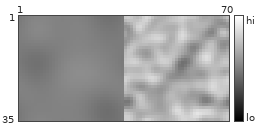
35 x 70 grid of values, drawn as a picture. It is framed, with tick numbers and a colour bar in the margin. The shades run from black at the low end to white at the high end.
It is made of 1 by 2 panels. Panel 1,1: middling, smooth, faint in contrast. Panel 1,2: high, blotchy.
